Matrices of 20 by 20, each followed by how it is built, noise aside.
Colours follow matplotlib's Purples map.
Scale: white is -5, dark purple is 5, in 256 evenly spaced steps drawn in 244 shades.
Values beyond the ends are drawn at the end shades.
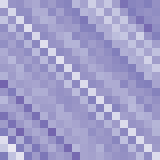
Toeplitz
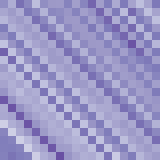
Toeplitz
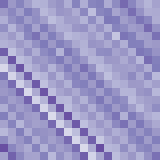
Toeplitz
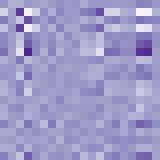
low rank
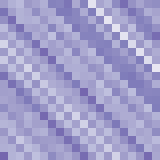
Toeplitz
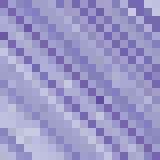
Toeplitz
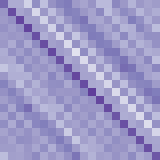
Toeplitz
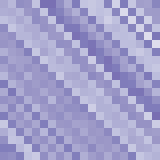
Toeplitz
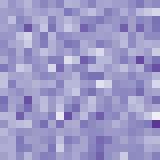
low rank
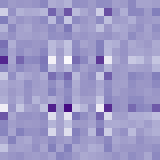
low rank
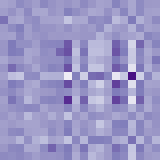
low rank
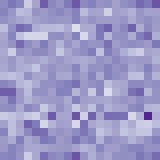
low rank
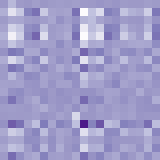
low rank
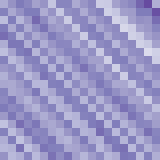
Toeplitz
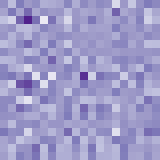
low rank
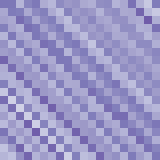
Toeplitz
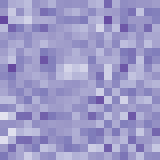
low rank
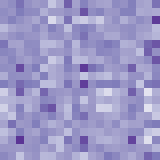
low rank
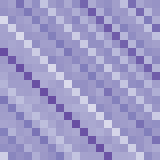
Toeplitz
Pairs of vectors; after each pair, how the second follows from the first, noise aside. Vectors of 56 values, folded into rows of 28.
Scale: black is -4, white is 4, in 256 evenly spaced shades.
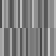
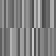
shuffled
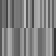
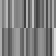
negated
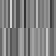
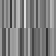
negated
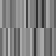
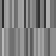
shuffled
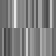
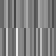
shuffled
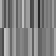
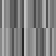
shuffled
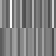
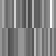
shuffled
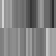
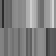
negated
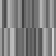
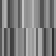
negated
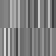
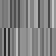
negated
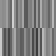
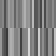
shuffled
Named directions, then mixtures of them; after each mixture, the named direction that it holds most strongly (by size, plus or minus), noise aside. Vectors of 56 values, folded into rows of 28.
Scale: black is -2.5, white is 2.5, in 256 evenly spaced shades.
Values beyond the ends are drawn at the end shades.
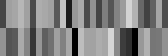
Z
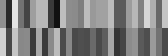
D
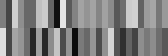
D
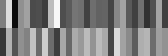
D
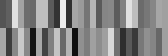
Z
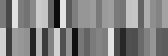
D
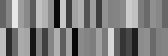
Z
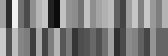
D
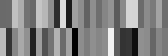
Z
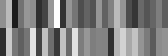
D
